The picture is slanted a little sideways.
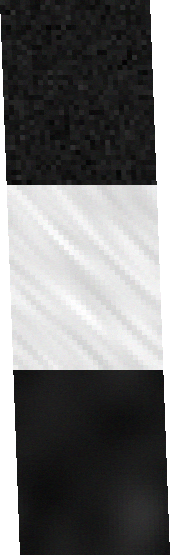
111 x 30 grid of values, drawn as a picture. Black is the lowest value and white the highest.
The table splits into 3 rows of 1 panel. Panel 1,1: very low, fine-grained, faint in contrast. Panel 2,1: very high, slanting down to the right, faint in contrast. Panel 3,1: very low, smooth, faint in contrast.
